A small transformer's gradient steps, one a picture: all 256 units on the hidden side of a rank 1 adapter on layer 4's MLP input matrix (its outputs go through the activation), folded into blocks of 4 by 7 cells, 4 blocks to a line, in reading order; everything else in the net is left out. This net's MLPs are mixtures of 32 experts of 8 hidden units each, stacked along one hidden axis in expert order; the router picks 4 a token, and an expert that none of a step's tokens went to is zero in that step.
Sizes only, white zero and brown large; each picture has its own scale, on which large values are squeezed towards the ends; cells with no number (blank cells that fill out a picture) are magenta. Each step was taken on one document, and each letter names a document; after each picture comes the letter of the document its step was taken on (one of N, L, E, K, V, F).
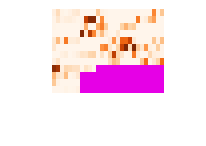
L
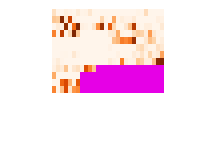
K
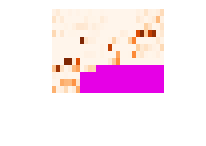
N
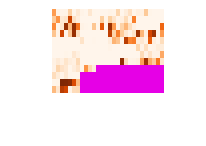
K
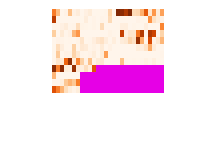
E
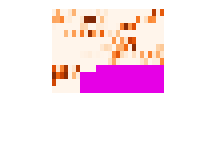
L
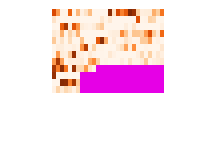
E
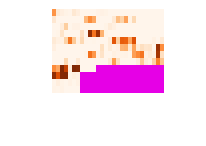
L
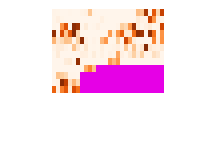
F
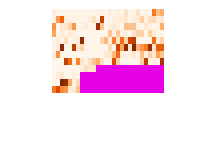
F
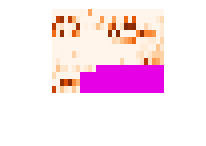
K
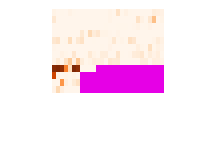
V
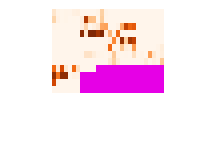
L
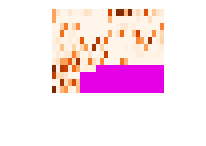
E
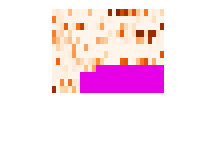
E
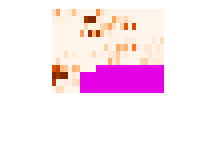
L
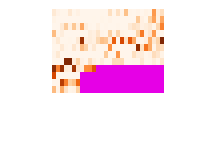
N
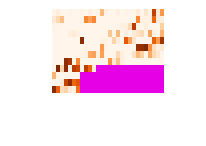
N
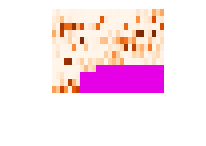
F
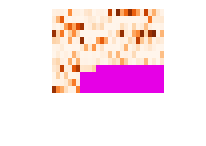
E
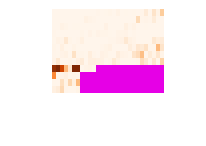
V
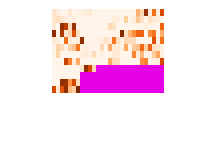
F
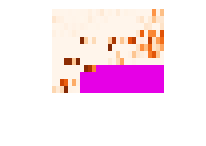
N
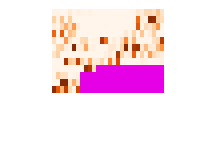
F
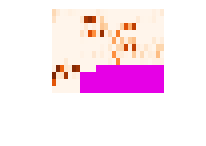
L
